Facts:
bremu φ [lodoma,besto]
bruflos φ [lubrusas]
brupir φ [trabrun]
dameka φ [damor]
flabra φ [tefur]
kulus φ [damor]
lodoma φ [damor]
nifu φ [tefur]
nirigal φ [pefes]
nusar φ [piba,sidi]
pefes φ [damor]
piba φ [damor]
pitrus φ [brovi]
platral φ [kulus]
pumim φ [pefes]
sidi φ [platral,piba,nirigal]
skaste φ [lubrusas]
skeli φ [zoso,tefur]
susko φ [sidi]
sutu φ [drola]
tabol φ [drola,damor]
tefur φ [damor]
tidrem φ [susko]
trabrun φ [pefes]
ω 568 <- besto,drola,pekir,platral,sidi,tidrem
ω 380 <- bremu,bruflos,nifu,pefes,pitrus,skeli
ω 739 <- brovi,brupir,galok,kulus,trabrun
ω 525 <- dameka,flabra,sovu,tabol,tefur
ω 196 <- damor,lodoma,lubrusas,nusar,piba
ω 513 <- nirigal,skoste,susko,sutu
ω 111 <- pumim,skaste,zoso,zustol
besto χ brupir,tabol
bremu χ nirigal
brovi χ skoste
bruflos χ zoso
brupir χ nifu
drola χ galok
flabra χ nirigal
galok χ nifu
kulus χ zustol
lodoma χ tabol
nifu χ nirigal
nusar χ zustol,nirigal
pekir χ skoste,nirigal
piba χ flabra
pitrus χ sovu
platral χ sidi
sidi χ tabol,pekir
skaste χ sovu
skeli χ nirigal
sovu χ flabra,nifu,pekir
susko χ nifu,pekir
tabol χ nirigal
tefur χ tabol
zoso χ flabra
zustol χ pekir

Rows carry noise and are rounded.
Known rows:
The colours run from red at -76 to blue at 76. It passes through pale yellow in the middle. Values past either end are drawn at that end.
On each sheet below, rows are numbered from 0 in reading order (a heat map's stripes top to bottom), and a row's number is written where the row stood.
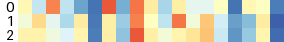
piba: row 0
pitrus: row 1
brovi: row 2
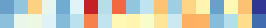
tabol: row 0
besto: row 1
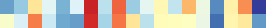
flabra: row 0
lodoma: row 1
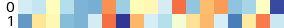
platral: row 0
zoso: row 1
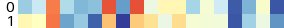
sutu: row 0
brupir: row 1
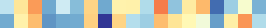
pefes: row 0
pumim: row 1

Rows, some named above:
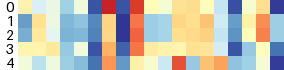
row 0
lubrusas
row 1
zustol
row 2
zustol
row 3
galok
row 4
tidrem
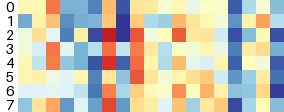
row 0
kulus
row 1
pumim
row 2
bruflos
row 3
damor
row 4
nusar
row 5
brovi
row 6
pekir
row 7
bremu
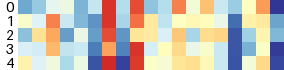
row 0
sovu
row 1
lodoma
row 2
bremu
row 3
skoste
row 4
lubrusas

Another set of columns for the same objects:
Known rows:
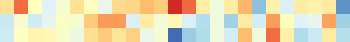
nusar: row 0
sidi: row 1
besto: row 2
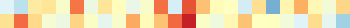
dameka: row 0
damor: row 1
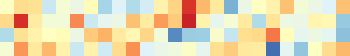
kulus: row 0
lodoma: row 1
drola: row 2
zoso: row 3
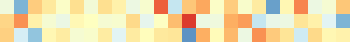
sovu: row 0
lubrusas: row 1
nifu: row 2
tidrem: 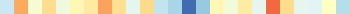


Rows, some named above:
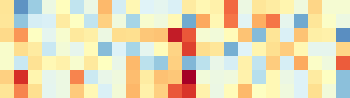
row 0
bruflos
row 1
pitrus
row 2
nusar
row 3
kulus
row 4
skoste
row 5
lodoma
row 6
damor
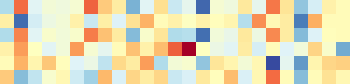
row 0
platral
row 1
pefes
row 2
platral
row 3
piba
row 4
pumim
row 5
bremu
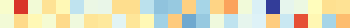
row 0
skaste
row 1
sutu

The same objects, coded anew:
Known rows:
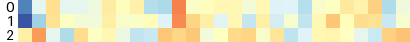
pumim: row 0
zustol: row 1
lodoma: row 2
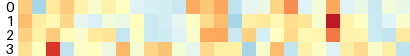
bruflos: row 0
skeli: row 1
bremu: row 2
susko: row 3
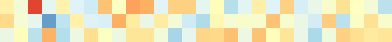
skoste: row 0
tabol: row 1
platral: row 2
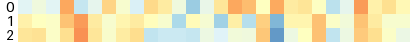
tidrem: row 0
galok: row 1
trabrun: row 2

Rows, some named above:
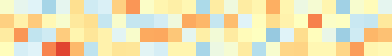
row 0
sovu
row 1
bremu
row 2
damor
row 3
brovi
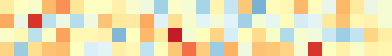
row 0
galok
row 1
sutu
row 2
lubrusas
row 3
pitrus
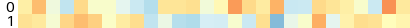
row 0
nusar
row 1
kulus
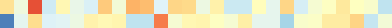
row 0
skoste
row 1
pumim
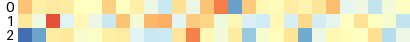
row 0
pefes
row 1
skoste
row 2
skaste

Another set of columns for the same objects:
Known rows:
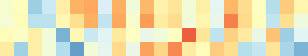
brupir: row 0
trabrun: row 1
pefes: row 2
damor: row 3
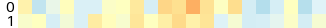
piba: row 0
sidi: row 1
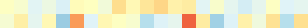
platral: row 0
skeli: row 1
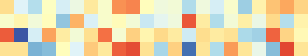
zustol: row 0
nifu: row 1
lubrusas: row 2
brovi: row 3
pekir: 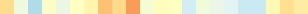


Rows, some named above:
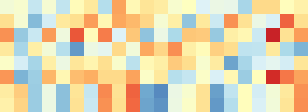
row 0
pumim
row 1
galok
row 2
bruflos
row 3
damor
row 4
nusar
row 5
skaste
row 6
pitrus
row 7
pitrus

